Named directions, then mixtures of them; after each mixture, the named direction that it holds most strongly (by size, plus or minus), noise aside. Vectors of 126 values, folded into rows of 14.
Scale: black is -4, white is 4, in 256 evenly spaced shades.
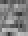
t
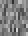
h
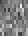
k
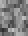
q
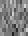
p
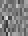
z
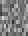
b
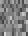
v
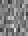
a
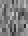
h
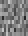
b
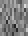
p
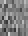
z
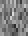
p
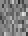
v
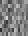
z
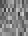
k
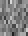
p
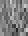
p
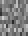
b
